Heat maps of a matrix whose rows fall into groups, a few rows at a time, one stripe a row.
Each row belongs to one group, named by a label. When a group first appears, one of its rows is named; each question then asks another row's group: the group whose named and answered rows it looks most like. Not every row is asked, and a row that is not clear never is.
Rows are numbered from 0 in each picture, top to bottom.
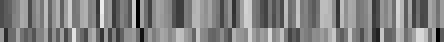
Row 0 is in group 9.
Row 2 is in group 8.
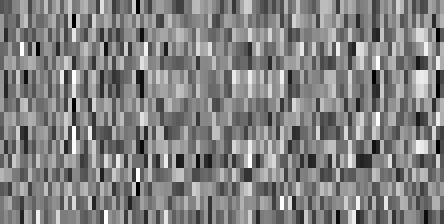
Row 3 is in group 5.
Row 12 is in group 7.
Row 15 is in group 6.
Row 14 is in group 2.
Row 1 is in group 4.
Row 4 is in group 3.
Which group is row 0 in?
9
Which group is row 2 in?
8
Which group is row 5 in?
8
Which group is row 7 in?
4
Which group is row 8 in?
3
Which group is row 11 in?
6
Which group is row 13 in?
9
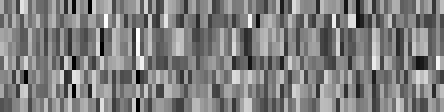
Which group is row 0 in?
4
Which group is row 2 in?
7
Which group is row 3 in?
7
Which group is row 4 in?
3
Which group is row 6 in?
4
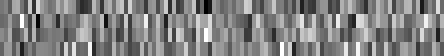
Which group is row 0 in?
6
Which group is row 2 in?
5
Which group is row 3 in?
2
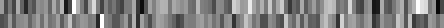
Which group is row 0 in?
8
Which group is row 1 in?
9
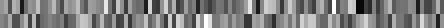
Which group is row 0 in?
6
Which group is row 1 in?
5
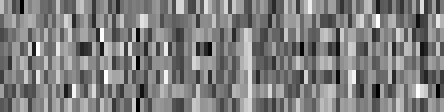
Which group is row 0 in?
5
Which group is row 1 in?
3
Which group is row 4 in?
9
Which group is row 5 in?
6
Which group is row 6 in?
8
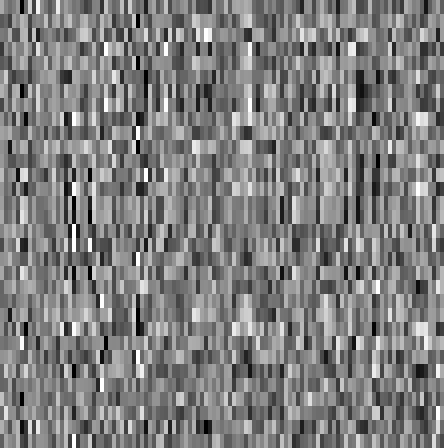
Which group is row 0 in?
6
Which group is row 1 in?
9
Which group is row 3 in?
6
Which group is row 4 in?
9
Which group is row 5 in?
8
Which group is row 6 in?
6
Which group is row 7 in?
6
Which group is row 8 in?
8
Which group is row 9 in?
7
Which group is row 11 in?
8
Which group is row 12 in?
4
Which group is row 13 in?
8
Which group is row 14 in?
4
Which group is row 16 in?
2
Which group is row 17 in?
2
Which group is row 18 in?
7
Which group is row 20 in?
3
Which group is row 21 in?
9
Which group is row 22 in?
9
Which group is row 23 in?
8
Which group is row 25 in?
7
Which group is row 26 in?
3
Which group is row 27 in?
9
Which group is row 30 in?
6
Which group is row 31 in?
2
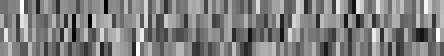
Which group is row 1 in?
4
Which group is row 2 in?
3
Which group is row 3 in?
7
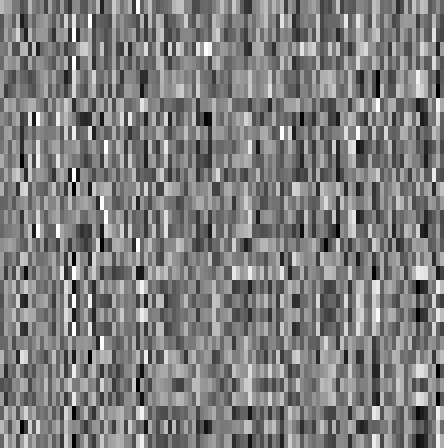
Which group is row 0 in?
7
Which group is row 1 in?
2
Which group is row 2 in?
2
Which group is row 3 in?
5
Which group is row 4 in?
2
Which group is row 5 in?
8
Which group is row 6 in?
8
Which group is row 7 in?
3
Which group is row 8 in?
6
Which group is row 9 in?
2
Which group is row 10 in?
6
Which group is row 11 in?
6
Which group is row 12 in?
2
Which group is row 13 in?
4
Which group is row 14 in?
9
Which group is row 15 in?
6
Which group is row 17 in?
7
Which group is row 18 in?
4
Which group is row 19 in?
8
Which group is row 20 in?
3
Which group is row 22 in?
3
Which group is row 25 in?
4
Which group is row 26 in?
8
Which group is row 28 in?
8
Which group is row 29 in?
3
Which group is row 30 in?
6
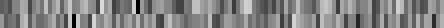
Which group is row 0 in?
9
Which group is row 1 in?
4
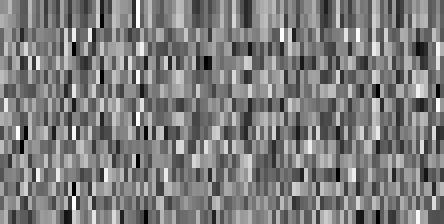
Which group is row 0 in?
7
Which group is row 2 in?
2
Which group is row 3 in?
3
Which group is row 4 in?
6
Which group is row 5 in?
7
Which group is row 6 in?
8
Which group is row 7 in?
3
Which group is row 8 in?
7
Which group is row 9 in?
2
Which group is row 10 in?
5
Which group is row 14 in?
2
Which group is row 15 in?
8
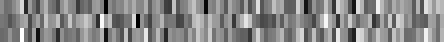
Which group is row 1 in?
9
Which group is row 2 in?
5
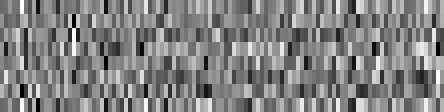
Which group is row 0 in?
5
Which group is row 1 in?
4
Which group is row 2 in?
2
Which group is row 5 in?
3
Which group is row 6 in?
6
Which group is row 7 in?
5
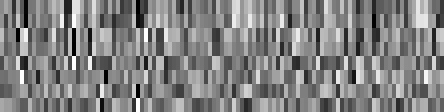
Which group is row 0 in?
8
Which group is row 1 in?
8
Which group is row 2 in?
4
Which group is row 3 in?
4
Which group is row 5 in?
5
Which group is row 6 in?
9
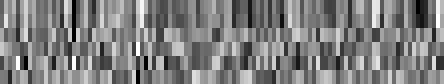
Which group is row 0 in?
3
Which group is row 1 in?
3
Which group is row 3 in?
7
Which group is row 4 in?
2
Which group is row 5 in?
9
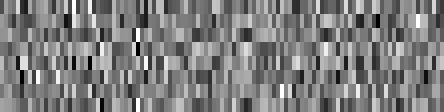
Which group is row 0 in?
2
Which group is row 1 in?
8
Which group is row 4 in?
4
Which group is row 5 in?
6
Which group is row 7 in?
7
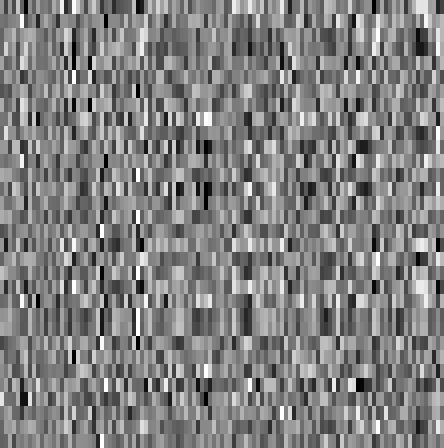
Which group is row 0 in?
8
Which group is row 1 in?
5
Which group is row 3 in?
3
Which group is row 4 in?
4
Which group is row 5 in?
2
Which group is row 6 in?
9
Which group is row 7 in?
4
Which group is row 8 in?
5
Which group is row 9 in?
3
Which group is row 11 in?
5
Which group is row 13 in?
6
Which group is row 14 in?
5
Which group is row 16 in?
9
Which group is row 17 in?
8
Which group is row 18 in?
3
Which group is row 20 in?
8
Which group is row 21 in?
5
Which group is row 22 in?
7
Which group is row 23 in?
7
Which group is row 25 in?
4
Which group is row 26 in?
5
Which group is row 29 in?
2
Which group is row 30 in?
3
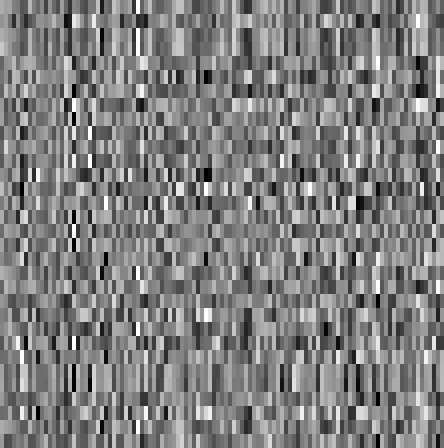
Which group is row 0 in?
7
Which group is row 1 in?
8
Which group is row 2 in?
7
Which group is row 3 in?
7
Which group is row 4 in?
3
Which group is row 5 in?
6
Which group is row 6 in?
3
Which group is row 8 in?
4
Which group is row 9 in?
2
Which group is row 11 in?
2
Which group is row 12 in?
6
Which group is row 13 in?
5
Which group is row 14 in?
6
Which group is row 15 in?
4
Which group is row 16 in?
2
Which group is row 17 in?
4
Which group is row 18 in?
5
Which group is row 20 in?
3
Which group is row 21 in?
8
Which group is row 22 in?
5
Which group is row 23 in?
7
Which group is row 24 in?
2
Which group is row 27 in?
4
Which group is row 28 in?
8
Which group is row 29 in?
5
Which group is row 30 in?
7
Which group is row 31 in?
8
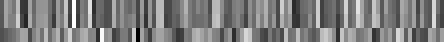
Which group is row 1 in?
2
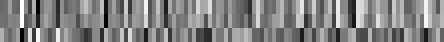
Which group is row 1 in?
5
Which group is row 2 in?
6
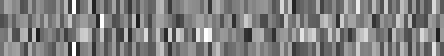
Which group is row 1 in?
9
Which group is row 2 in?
5
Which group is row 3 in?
2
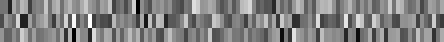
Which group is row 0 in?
9
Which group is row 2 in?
4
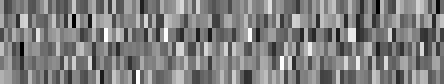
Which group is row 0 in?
8
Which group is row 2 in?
6
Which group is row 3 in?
5
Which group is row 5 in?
7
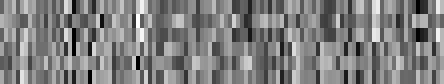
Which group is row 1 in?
7
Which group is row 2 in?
3
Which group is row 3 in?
4
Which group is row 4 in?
9
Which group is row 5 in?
4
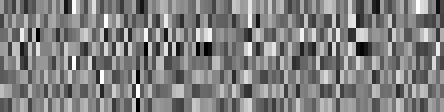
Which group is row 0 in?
8
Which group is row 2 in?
5
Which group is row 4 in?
2
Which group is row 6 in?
7
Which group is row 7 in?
9
